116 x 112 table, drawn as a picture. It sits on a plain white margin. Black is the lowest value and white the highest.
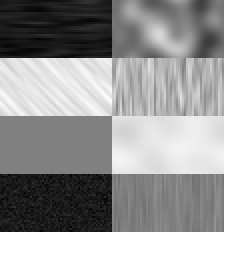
The table splits into 4 rows of 2 panels. Panel 1,1: very low, streaked across, faint in contrast. Panel 1,2: middling, smooth, strong in contrast. Panel 2,1: very high, slanting down to the right, faint in contrast. Panel 2,2: high, streaked downward. Panel 3,1: middling, flat. Panel 3,2: very high, smooth, faint in contrast. Panel 4,1: very low, fine-grained, faint in contrast. Panel 4,2: middling, streaked downward, faint in contrast.
